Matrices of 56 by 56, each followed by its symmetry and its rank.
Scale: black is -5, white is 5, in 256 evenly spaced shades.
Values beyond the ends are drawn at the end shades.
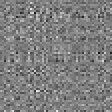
neither, rank five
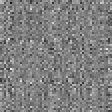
neither, rank five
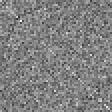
symmetric, full rank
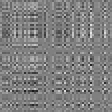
antisymmetric, rank two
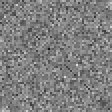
symmetric, full rank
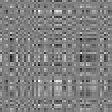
antisymmetric, rank two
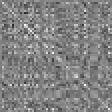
symmetric, rank five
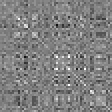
symmetric, rank five
